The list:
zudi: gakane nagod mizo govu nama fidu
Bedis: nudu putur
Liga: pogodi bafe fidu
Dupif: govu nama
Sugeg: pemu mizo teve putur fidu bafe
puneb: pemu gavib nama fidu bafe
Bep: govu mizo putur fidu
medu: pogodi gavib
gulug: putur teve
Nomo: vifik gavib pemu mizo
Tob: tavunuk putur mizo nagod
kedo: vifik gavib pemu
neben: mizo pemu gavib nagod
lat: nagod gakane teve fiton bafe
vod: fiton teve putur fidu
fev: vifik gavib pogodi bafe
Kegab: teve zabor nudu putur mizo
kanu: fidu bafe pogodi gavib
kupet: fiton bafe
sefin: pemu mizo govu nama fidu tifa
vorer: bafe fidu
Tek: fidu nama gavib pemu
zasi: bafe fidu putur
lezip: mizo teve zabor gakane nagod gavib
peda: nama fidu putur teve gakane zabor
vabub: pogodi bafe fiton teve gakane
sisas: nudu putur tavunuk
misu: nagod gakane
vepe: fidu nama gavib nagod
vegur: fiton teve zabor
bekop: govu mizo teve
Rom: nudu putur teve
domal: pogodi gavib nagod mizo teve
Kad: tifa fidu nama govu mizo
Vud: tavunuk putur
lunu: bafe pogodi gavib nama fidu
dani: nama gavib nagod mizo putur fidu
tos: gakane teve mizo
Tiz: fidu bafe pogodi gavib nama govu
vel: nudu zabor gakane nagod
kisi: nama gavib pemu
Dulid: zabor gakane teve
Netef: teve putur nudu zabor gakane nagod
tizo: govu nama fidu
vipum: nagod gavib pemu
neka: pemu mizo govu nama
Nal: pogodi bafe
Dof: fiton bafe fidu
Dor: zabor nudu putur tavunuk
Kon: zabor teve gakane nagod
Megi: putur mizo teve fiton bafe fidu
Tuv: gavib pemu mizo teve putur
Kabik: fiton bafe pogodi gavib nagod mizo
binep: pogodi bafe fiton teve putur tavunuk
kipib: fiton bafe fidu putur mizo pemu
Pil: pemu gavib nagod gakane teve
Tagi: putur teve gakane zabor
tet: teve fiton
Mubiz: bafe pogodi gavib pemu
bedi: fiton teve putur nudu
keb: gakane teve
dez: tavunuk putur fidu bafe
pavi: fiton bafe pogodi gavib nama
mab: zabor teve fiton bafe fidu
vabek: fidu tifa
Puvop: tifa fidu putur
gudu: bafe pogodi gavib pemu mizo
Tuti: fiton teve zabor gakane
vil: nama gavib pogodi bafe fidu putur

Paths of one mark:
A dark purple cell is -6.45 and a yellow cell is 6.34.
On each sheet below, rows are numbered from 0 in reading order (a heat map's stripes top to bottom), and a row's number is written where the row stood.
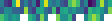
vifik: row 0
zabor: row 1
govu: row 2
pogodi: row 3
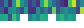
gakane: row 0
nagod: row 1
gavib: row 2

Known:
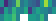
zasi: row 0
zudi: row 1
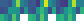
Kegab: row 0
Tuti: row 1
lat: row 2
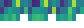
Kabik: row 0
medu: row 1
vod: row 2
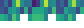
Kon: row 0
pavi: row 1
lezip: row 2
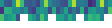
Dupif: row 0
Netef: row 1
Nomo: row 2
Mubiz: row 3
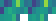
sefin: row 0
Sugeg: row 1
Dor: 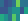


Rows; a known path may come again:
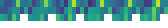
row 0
Dor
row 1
Bep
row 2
Dulid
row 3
puneb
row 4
peda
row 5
mab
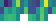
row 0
kanu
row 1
vegur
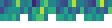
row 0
Sugeg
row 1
vabek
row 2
Nomo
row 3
kedo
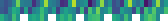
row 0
Rom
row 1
Megi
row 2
Kabik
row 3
vorer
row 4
lezip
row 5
Liga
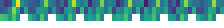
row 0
tet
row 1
Kegab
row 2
Kon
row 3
dez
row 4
binep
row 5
zasi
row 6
vel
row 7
gulug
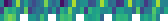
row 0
Nal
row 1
Tob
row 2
Dof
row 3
tizo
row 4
Mubiz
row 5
vod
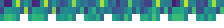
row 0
medu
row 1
fev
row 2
dani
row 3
neka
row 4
sisas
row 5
lat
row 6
pavi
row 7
Pil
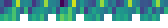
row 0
vabub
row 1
kipib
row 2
kupet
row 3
zudi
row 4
Tek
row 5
neben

